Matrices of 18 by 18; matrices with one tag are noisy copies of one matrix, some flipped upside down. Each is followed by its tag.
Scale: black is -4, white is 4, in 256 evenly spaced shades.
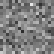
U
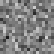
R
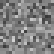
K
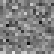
U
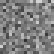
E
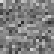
U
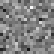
R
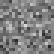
K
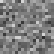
U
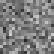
E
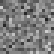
E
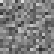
U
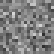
K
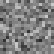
R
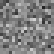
K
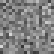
E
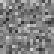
U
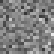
E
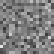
E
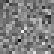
K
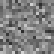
U
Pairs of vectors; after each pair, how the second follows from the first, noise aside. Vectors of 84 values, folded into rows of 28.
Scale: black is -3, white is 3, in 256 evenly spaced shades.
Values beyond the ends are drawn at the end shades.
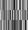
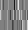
partly zeroed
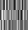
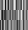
negated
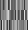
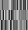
wrapped around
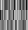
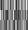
negated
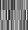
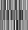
wrapped around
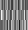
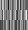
reversed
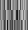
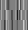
partly zeroed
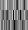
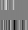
partly zeroed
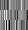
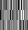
reversed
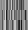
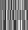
negated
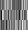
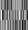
negated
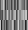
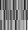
wrapped around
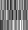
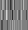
partly zeroed
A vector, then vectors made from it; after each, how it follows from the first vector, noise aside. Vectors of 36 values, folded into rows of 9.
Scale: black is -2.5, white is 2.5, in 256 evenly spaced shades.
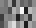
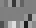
partly zeroed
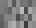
shrunk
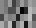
sign-scrambled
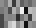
copied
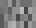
shrunk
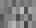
shrunk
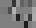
partly zeroed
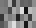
copied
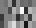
copied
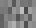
shrunk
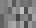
shrunk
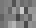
shrunk
